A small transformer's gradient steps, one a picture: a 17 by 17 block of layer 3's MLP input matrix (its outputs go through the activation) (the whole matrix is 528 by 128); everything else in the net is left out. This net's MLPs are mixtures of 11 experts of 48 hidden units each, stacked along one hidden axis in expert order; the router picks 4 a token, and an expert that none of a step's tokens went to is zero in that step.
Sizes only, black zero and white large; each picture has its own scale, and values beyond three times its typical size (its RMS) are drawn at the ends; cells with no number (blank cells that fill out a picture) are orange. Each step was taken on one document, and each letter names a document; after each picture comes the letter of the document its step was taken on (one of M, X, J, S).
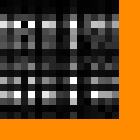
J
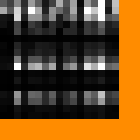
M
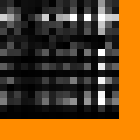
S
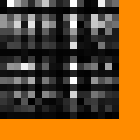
J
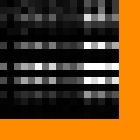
M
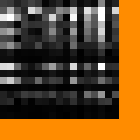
M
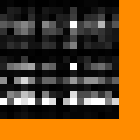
J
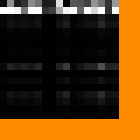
M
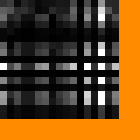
S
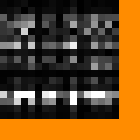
J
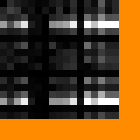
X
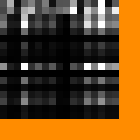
X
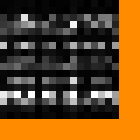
J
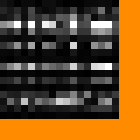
X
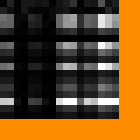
X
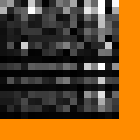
M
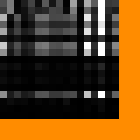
S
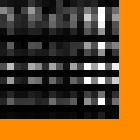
M
